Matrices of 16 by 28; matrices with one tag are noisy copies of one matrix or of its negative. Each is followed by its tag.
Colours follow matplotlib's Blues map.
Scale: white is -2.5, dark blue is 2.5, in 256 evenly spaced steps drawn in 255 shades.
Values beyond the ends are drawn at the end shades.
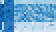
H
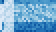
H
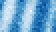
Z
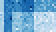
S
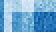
S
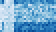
H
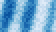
Z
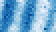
Z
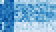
H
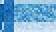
H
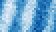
Z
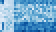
H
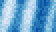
Z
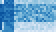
H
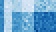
S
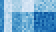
S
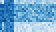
H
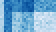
S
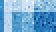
S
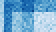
S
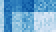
S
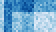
S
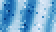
Z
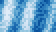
Z
